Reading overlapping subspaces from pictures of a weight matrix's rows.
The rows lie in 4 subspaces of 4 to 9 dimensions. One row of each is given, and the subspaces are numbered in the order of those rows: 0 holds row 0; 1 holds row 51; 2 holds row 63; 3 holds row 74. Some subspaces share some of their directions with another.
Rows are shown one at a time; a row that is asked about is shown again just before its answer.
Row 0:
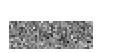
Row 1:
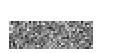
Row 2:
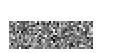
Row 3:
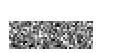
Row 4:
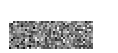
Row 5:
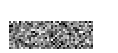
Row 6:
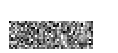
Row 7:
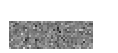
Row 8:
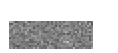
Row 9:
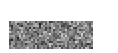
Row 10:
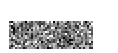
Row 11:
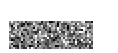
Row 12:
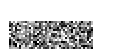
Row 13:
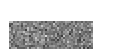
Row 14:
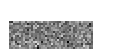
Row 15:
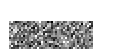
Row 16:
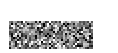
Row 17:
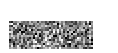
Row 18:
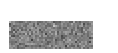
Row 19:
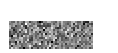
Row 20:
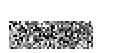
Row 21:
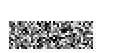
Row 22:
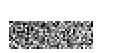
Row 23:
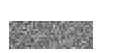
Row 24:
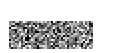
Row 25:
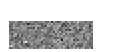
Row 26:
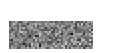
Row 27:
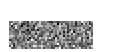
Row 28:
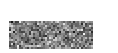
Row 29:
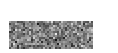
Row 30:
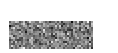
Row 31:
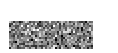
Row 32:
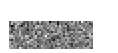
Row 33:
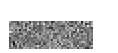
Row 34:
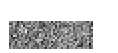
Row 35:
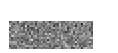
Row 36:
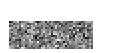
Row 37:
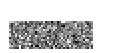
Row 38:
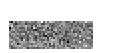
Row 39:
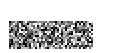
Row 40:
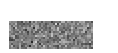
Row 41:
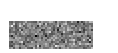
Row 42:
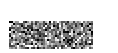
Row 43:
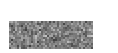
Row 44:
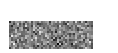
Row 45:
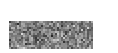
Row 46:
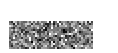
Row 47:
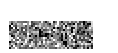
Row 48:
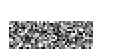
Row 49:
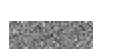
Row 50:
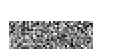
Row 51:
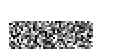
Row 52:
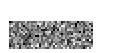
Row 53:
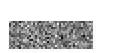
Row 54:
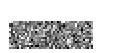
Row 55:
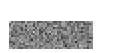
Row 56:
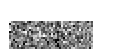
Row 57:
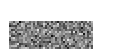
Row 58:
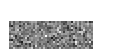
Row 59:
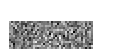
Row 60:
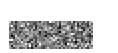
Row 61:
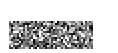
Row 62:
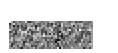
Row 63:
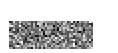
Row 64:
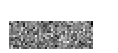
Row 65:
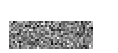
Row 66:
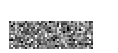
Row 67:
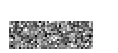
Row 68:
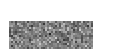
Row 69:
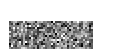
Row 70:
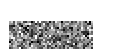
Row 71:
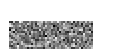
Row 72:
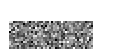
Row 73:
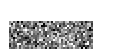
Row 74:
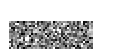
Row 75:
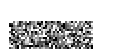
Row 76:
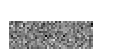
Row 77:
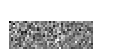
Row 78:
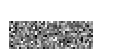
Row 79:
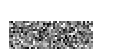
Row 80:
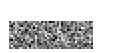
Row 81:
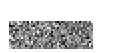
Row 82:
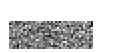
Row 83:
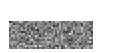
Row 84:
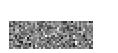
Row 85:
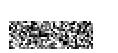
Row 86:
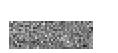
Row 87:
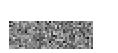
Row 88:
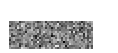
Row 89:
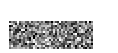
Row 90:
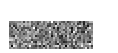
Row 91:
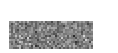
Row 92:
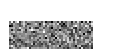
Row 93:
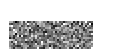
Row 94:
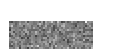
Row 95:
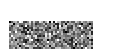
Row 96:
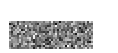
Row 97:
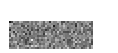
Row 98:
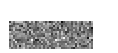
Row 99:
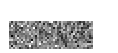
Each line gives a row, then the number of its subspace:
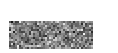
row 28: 1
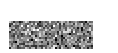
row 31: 1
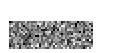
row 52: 2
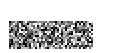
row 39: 2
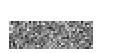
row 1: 1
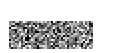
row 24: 3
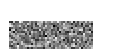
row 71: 2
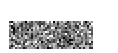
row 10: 0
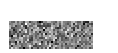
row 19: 0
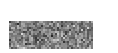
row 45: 3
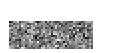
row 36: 3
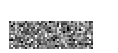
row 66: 2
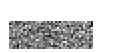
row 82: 0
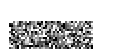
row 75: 2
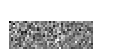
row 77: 3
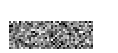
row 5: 1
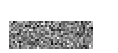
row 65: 0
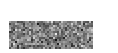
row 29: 1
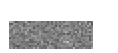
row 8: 0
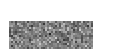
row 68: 1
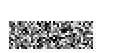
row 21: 1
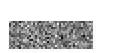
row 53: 2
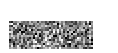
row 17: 1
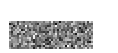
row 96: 1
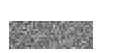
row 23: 1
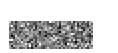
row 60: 2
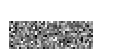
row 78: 0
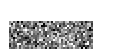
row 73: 0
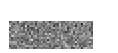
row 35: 1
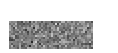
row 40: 1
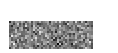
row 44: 1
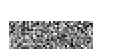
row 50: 1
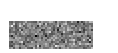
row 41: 2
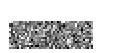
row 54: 2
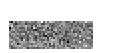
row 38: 0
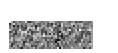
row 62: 3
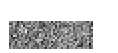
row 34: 0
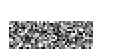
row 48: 3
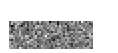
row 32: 1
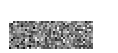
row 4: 3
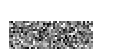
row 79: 1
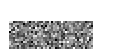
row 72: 0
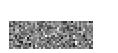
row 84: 2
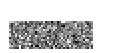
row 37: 2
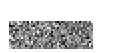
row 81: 1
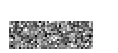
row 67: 0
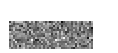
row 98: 1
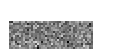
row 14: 0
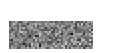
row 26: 2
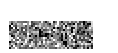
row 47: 3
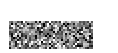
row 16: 3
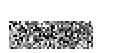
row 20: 0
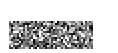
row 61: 1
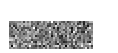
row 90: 1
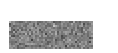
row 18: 1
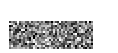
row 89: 1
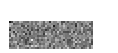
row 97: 2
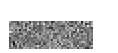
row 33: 1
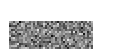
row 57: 3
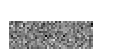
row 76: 0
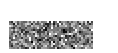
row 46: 1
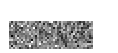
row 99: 3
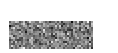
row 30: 0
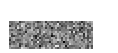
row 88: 3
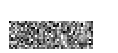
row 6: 1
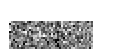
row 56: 3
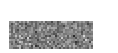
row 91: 2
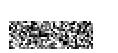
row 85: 3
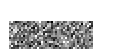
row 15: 0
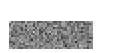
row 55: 1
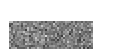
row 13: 3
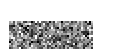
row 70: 3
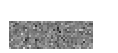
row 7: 3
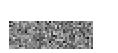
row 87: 3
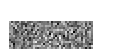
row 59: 1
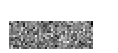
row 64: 0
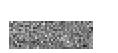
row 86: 0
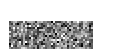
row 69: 0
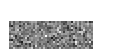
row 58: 2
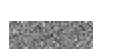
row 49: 0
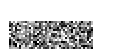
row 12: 0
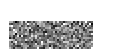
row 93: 0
